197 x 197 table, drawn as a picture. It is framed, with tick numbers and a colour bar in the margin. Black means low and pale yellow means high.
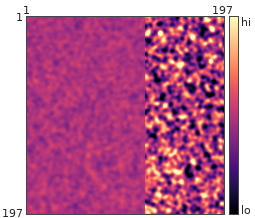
Histogram: heavy tails on both sides. Grain: blotchy. Average level on the scale: 50%. Stripes: none. Slope: none. Mirror symmetry: none. Seam: vertical, 60% of the way across, the left part calmer.
